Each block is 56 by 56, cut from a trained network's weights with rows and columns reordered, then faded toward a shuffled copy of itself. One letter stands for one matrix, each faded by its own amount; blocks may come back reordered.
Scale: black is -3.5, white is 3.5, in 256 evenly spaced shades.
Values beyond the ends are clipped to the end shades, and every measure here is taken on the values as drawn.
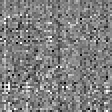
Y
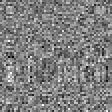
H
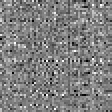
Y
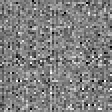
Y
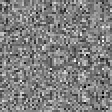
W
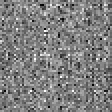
Y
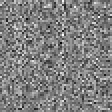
W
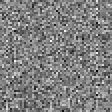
W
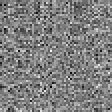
H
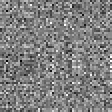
H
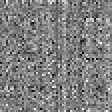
Y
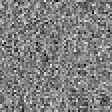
W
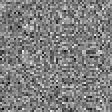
H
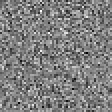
W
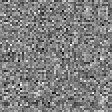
W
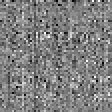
Y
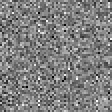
H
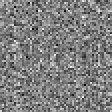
W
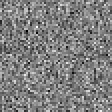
W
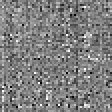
Y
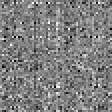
Y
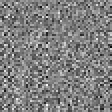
H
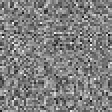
H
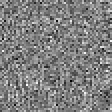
W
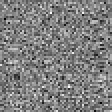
W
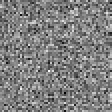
W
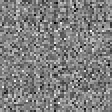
W
